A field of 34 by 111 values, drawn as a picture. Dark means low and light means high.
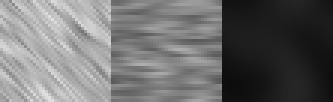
It is made of 1 by 3 panels. Panel 1,1: high, slanting down to the right. Panel 1,2: middling, streaked across. Panel 1,3: very low, smooth, faint in contrast.
